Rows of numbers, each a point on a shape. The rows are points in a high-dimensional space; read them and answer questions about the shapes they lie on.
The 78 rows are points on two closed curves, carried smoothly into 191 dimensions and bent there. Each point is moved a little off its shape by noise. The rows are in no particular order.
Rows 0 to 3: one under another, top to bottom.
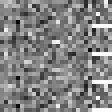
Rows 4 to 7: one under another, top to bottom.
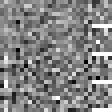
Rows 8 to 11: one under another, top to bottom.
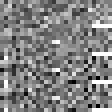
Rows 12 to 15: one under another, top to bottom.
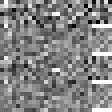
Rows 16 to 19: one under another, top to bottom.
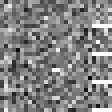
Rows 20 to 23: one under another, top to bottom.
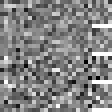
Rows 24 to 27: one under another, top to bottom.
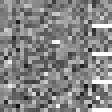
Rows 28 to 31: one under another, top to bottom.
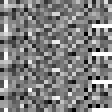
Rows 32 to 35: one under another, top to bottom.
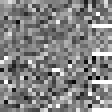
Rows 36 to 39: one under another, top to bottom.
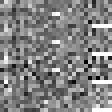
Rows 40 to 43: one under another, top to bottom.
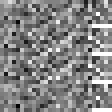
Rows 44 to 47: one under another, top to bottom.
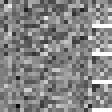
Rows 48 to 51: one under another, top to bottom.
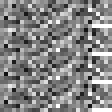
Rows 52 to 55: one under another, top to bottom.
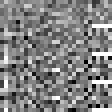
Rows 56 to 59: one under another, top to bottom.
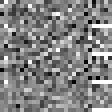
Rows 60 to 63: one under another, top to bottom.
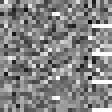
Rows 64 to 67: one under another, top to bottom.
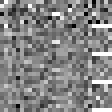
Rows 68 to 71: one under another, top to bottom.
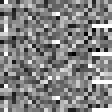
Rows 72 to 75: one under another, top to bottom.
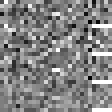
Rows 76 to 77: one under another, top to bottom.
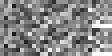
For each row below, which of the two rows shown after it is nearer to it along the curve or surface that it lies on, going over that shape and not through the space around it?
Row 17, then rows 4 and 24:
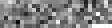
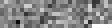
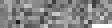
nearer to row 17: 4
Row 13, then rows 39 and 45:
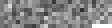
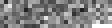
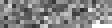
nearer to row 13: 39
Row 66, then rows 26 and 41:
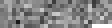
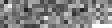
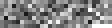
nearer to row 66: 26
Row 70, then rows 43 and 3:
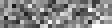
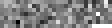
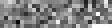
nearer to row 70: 3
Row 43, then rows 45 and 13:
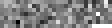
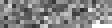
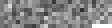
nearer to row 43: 13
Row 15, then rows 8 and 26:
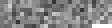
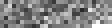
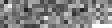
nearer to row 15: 26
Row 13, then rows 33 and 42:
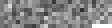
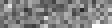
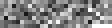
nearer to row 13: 33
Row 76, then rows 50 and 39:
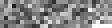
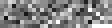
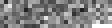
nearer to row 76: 39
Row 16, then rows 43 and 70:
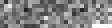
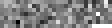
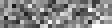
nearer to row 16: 70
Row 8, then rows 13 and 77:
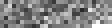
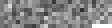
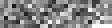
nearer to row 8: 77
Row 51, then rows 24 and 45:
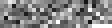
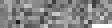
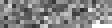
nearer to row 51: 45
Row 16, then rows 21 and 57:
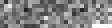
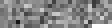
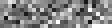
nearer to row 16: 21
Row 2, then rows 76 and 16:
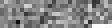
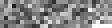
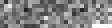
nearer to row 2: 16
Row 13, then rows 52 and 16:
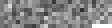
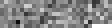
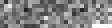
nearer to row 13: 16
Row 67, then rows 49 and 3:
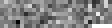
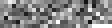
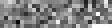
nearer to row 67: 3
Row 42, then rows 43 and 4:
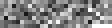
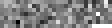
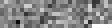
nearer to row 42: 43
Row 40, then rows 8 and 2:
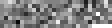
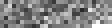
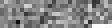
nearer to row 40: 2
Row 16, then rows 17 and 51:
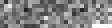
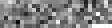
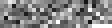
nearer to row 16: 51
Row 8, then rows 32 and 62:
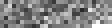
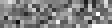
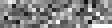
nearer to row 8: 62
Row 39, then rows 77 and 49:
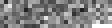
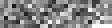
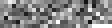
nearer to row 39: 77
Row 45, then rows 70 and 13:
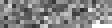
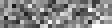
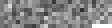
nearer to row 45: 70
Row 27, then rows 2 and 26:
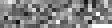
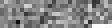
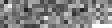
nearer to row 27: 2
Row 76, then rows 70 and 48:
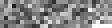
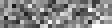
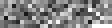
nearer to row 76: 70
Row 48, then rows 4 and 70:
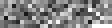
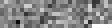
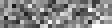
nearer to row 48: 70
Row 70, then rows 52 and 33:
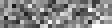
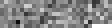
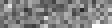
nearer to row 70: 33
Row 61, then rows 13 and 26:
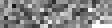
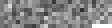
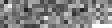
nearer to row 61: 26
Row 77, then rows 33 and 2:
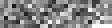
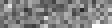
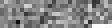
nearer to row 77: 33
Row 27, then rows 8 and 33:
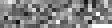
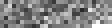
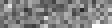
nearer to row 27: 8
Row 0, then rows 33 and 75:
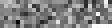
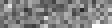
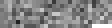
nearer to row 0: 75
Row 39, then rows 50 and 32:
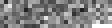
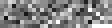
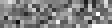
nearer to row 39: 50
